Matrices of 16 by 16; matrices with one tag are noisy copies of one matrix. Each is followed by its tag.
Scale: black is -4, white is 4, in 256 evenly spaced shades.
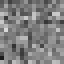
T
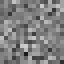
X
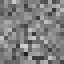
X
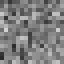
T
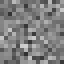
X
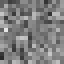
T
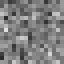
T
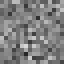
X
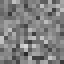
X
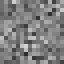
X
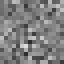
X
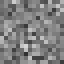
X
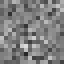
X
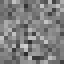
X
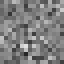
X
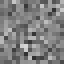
X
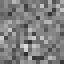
X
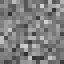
X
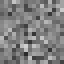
X
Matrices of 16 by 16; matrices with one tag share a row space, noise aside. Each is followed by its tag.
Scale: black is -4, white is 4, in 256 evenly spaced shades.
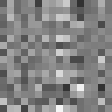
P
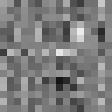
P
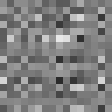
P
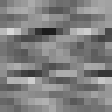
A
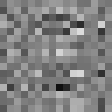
P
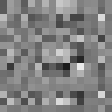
P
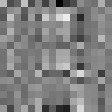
P
